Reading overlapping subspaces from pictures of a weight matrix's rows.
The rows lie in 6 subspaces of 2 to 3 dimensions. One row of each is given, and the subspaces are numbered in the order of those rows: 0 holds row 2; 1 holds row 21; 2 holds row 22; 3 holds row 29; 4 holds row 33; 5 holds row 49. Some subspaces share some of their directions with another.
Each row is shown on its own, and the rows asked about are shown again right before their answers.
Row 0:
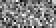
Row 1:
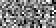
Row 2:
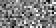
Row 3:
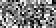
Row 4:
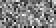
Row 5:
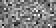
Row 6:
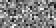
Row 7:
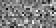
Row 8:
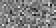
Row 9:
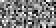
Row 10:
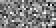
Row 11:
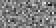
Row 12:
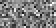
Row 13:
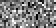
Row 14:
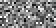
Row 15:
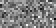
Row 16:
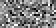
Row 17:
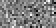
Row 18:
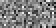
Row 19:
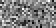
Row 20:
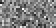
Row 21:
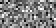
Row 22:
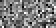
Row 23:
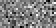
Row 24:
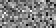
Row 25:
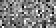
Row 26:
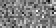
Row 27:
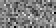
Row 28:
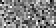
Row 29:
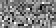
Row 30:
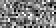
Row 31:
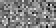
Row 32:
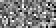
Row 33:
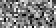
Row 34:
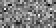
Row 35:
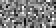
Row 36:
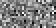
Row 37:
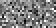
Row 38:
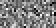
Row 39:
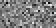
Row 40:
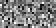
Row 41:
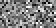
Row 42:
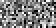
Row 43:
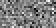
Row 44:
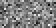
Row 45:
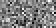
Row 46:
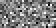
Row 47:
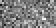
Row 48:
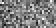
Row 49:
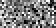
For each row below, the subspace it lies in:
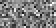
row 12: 5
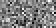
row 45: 5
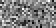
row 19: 5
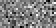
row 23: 0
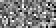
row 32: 2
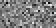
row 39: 1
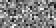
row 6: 1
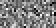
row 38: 5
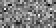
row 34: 2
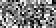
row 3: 4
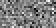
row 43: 0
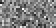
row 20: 5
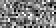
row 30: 4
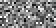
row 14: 1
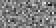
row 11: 1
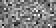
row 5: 2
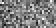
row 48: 5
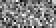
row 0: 4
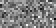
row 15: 1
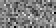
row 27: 4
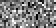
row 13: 0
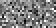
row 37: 1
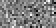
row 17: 0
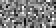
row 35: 3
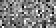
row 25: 2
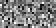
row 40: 3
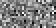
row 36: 0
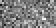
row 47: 5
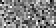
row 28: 5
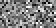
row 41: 1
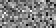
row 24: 1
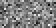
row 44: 2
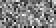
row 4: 4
